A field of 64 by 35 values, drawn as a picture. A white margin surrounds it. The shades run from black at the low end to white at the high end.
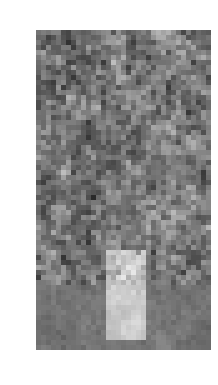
Seam: horizontal, 80% of the way down, the bottom part calmer. Odd patch: higher, in the bottom middle. Grain: blotchy. Average level on the scale: 50%. Ninth with the highest average: bottom middle.
